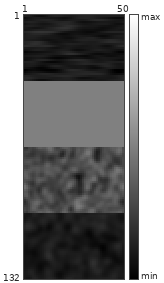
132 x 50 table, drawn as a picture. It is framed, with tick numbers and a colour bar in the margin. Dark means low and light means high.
It is made of 4 by 1 panels. Panel 1,1: very low, streaked across, faint in contrast. Panel 2,1: middling, flat. Panel 3,1: low, blotchy. Panel 4,1: very low, blotchy, faint in contrast.
